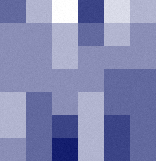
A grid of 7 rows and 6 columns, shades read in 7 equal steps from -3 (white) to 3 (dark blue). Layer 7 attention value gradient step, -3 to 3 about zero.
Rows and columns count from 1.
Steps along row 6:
up up down up down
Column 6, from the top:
-1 0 0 1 1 1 1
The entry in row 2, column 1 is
0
